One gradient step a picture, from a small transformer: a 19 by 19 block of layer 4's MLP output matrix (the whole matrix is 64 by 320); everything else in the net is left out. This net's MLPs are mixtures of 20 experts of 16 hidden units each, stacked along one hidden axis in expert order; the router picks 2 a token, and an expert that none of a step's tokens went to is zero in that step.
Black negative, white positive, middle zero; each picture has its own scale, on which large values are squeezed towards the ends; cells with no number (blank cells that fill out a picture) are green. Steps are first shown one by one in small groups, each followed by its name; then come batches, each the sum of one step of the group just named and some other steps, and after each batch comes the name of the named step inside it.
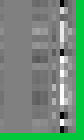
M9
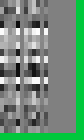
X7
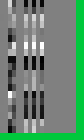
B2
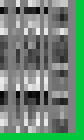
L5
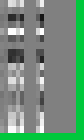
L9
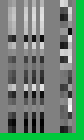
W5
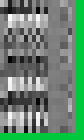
W5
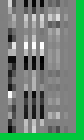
B2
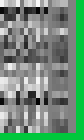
L5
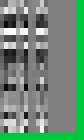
L9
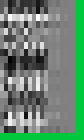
B2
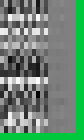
X7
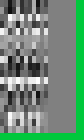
X7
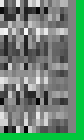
L5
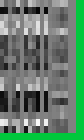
L5
